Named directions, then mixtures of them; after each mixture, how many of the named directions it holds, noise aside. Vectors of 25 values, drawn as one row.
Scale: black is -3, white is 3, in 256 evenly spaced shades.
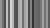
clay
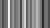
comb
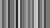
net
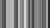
two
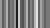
one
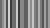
two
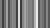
two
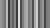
one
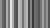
one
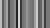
one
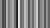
three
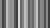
three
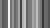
one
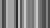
three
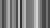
two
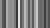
three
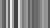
one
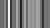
two
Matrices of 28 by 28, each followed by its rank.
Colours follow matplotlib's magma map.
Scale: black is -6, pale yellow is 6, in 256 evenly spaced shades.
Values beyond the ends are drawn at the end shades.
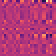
two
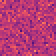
full rank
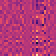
three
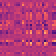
two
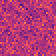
full rank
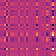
one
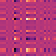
one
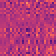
three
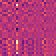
two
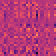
three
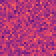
full rank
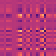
one
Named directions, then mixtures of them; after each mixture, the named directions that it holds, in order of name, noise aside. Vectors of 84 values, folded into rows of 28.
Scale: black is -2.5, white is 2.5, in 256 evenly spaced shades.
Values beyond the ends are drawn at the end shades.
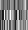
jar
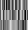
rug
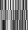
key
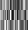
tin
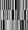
key, rug, tin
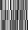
key, rug, tin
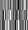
jar, key, tin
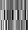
jar, key, tin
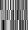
key, tin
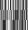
key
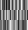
rug, tin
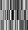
tin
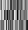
jar, rug, tin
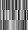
rug
